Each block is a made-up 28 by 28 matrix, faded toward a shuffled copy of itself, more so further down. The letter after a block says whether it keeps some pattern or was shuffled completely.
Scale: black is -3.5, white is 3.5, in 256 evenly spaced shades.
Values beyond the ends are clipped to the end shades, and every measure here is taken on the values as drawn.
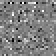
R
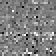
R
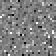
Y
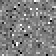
Y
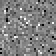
Y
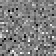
Y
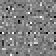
R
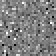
Y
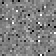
Y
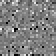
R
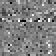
R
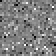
Y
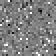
Y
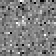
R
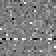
R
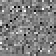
R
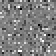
R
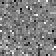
Y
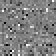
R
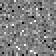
Y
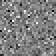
Y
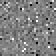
Y
